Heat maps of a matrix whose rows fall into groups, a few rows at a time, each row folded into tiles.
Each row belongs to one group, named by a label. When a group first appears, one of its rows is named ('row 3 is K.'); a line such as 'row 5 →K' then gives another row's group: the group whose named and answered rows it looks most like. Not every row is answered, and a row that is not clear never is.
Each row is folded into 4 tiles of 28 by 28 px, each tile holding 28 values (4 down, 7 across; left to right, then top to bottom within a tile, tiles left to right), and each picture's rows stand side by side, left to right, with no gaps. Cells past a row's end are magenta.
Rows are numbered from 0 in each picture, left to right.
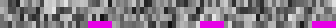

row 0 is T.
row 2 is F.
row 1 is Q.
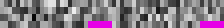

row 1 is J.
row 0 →F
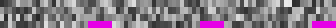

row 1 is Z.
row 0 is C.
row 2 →F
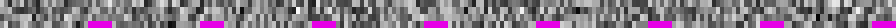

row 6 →Z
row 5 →Z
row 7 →F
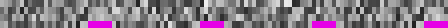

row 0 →Q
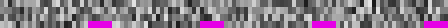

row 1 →Z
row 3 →J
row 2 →Z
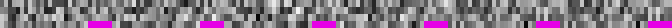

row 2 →F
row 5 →T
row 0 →J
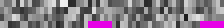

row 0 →F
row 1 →C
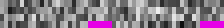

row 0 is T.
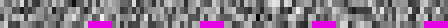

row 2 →F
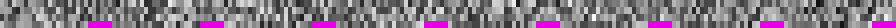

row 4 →Q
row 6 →Q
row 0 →J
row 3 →J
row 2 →Z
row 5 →Q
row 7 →Q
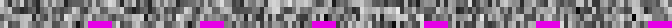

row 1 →F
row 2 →T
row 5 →C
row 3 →Z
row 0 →F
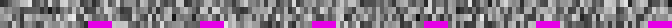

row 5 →Q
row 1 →J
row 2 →Z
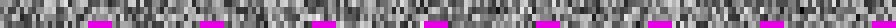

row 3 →Z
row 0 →Q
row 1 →C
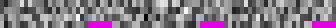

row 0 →C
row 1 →F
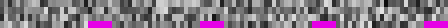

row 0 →Z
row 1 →T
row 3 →Z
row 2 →C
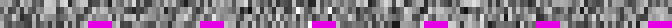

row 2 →J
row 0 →Q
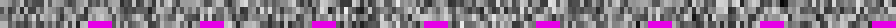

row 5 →T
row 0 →Q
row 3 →C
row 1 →T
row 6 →Q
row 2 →Z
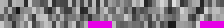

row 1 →Q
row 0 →J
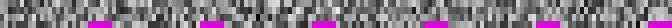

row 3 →C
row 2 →F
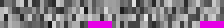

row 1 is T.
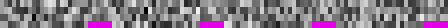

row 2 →Z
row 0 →F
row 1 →Z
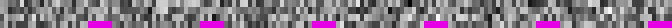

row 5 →Z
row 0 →T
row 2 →C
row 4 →C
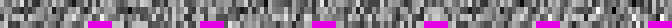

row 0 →F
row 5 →F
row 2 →Z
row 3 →Q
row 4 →F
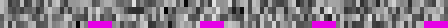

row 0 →T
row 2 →J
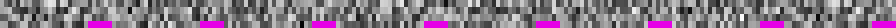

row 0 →F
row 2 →T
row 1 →J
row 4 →C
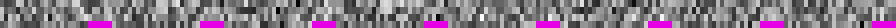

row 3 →T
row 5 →F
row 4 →Q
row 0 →C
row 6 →Q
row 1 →Q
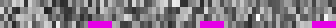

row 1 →F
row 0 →J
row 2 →Q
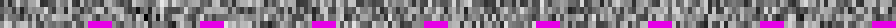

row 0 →Z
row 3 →J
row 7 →Z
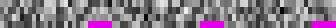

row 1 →F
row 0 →Q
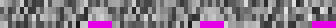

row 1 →Q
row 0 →Q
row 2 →Z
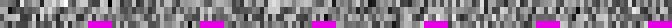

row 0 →T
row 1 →T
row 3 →Q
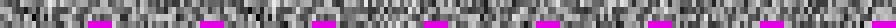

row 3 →C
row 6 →T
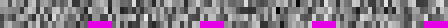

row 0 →J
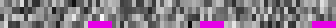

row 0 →F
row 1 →T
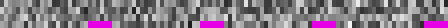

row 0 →J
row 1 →Q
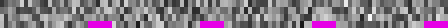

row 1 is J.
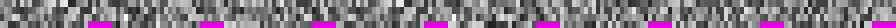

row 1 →C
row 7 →Q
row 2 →Z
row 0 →F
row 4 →Z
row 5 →J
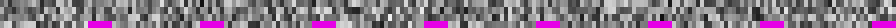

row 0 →Z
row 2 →J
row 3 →Z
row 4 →Z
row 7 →C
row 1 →J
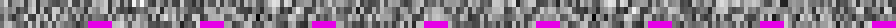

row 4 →Q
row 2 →F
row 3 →Q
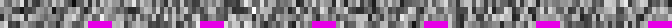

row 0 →F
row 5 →Q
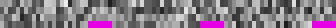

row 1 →C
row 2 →J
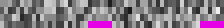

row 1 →J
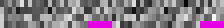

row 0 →C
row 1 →F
